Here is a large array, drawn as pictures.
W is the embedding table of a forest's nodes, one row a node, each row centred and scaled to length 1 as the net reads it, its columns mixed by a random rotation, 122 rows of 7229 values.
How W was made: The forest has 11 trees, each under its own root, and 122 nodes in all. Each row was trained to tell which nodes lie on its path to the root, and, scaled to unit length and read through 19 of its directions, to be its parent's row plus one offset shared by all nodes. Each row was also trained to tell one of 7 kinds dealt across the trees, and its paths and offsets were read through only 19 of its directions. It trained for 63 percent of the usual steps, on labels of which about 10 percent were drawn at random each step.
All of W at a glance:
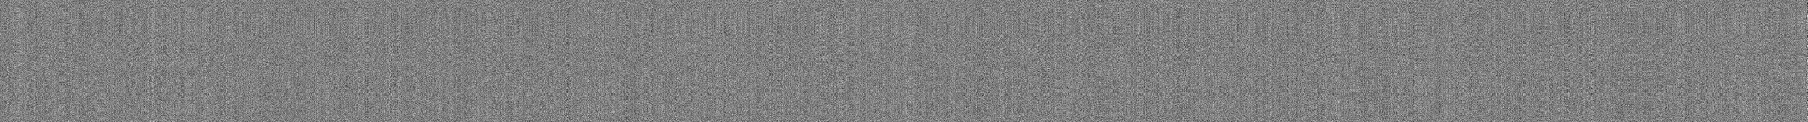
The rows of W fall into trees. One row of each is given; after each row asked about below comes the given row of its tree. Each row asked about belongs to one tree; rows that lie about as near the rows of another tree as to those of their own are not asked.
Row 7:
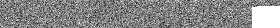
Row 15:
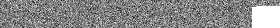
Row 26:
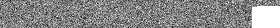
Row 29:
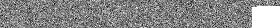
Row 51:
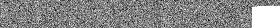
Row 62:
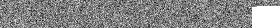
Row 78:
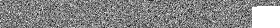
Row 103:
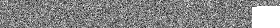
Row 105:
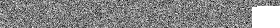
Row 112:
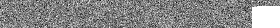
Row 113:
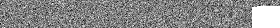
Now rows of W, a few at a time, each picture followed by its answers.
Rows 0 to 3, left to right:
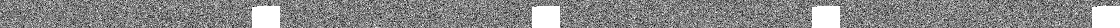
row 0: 15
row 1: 105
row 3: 113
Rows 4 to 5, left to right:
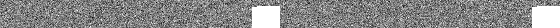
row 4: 7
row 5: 103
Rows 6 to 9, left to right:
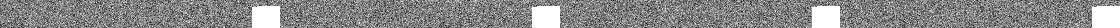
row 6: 103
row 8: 112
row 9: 105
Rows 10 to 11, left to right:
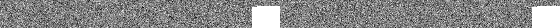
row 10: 105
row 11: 112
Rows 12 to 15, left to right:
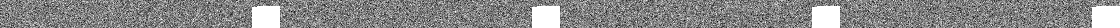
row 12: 113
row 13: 113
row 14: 26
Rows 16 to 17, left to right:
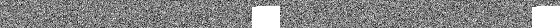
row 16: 26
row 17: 113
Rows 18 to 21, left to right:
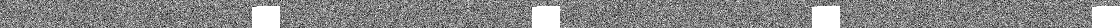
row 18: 15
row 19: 103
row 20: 112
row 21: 15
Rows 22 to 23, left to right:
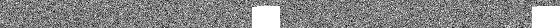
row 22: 103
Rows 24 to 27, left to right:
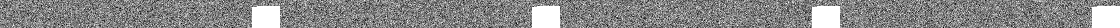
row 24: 15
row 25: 113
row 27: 29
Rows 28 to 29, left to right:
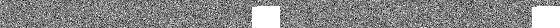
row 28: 26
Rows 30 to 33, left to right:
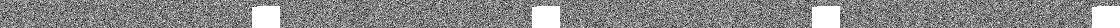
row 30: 113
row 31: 15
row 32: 112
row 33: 29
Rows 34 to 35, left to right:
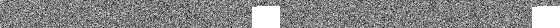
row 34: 78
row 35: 15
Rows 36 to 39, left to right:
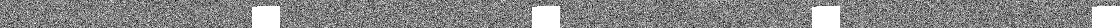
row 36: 51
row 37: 51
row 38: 7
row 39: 29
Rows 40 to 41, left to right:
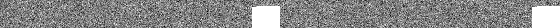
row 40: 15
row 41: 103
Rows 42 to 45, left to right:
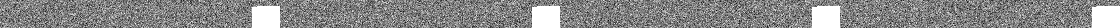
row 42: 112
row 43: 51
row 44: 78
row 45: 78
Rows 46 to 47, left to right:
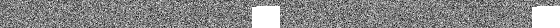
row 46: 15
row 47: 113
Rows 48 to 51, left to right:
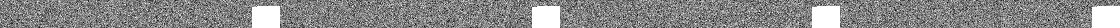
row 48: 51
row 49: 103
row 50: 112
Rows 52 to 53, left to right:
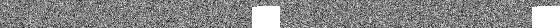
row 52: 103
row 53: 112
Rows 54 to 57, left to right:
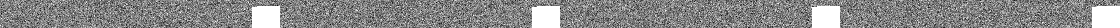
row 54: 7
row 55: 7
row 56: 15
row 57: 112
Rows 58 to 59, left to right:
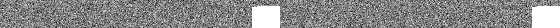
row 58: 113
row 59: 15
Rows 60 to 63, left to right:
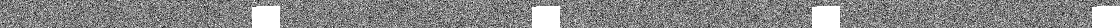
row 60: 15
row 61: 7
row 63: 113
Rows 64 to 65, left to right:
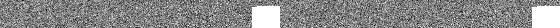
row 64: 26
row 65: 112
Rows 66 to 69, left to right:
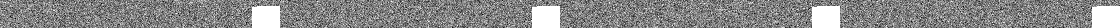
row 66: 105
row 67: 51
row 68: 105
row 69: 51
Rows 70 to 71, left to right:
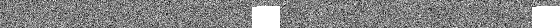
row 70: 15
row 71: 103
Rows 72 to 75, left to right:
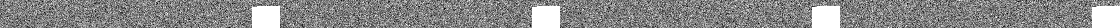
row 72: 7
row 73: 103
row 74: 103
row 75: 15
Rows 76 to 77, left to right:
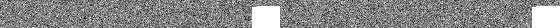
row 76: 26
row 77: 51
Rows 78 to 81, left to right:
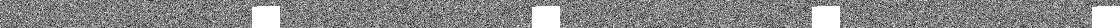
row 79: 26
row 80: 112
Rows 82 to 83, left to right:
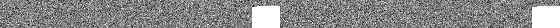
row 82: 103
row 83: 51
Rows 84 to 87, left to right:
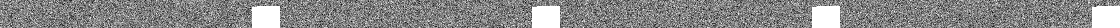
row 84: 105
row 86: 51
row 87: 78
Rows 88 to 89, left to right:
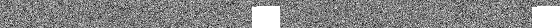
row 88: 7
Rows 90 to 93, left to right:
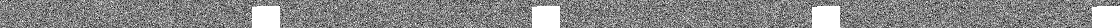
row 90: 51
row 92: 51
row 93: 7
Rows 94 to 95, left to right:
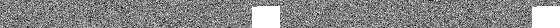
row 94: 7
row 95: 78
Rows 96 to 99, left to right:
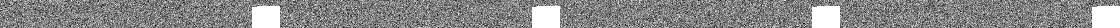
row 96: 113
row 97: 51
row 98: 62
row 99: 51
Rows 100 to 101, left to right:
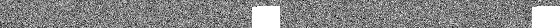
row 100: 103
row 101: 26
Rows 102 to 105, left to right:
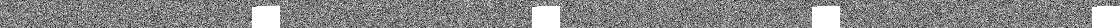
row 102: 26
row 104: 112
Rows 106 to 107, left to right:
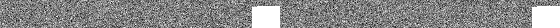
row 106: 112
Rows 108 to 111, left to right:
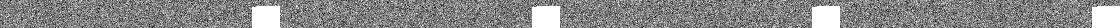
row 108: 62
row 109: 105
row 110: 62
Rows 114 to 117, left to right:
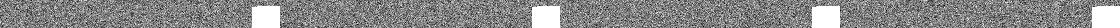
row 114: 112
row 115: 103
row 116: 78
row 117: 26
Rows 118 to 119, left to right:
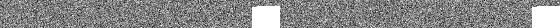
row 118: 62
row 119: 7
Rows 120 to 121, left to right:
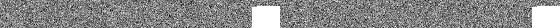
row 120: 29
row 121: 113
